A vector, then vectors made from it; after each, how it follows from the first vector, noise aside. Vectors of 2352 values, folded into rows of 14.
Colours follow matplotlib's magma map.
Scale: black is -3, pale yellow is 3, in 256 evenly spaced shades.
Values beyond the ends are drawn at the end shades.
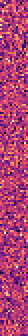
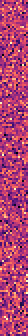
wrapped around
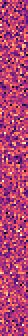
sign-scrambled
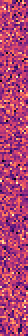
wrapped around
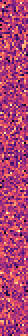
negated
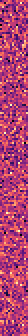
negated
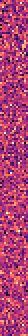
negated
